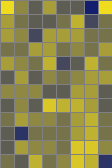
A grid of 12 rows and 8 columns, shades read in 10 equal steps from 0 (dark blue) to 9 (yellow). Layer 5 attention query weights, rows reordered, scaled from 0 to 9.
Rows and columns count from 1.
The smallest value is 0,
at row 1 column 7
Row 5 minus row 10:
3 4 0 3 -2 -3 0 0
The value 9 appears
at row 1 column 1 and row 1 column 8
